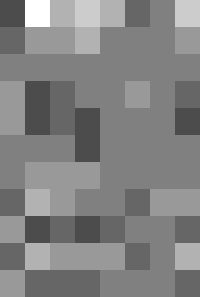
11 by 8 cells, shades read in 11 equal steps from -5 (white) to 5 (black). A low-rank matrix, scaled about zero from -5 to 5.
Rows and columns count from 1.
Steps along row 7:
down same same up same same same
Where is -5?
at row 1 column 2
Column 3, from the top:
-2 -1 0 1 1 0 -1 -1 1 -1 1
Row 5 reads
-1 2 1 2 0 0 0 2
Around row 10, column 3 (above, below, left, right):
1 1 -2 -1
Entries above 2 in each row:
0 0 0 0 0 0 0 0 0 0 0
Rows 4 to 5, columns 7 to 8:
0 1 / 0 2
